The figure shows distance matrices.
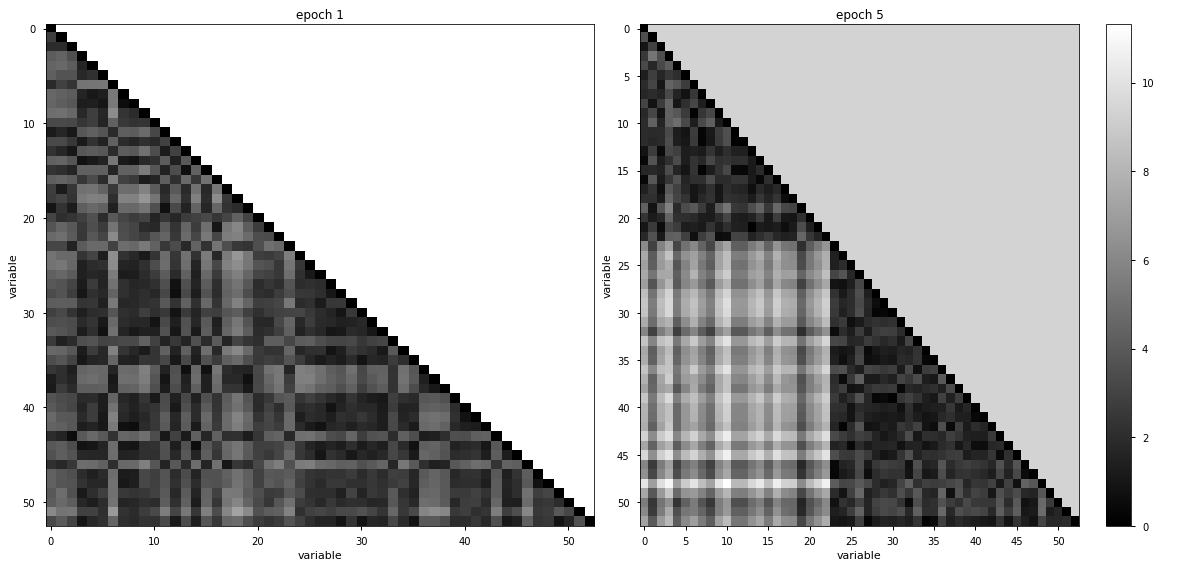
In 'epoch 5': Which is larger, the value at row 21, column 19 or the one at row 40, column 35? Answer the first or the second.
the first
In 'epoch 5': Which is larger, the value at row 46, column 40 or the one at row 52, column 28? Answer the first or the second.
the first
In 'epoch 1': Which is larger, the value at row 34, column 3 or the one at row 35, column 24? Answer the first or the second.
the second
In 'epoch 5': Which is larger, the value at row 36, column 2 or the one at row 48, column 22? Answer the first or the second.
the second
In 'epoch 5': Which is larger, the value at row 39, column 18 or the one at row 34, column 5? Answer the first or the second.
the first
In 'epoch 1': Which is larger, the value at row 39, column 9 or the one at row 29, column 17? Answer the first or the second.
the second
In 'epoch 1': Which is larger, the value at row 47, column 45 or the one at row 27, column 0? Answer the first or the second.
the second
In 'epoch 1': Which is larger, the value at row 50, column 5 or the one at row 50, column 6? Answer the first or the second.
the second
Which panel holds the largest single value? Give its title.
epoch 5
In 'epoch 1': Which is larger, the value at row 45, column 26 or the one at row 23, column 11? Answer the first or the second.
the second
